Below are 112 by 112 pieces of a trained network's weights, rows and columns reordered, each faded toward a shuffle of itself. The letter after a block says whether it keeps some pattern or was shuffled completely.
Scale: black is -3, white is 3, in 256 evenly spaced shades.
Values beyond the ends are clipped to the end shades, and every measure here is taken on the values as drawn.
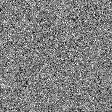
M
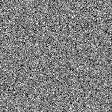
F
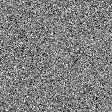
M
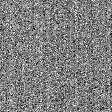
F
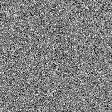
F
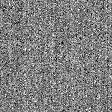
F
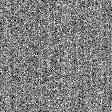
F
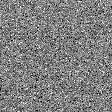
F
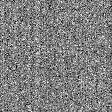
F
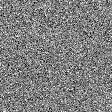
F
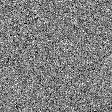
M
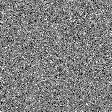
M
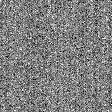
F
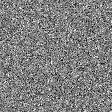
M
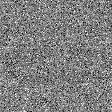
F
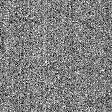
F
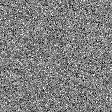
M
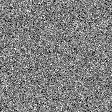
M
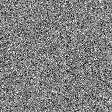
M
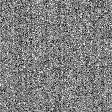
F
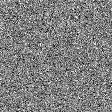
M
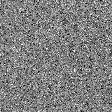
M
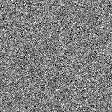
F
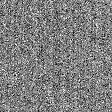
F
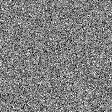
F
